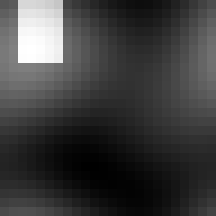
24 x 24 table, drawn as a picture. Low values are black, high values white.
Mirror symmetry: none. Histogram: skewed, a long tail of high values. Odd patch: higher, in the top left. Ninth with the lowest average: bottom middle. Roughest part: top left.
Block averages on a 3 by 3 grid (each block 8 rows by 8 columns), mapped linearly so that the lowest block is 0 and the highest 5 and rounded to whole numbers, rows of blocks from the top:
5 1 2 / 2 1 2 / 1 0 1
